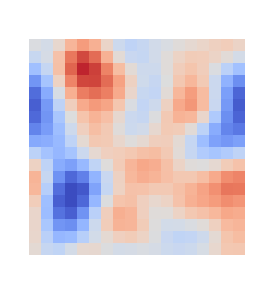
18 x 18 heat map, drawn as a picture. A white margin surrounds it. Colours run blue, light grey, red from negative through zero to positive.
On average the colour sits 50% of the way up the scale. No single row or column stands out from its neighbours. The bottom left is the ninth with the lowest average. There are no lone odd cells. The halves do not mirror each other.
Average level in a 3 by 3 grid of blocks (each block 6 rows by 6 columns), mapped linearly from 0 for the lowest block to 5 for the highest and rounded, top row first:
5 4 3 / 1 4 2 / 0 4 5
